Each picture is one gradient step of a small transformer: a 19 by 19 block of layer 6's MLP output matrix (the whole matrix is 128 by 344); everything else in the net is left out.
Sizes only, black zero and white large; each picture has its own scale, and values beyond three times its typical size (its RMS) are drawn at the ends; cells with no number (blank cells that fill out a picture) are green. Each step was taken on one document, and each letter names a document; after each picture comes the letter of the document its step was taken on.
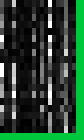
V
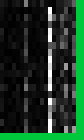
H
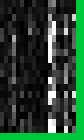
H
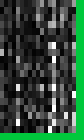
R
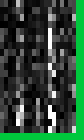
R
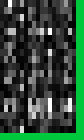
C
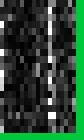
R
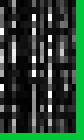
V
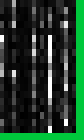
V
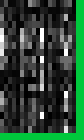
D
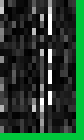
D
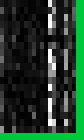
H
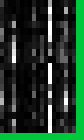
V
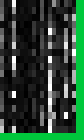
H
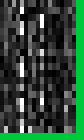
C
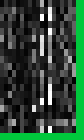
D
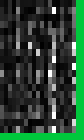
R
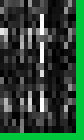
C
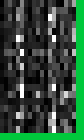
R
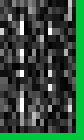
C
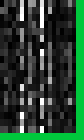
C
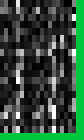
R
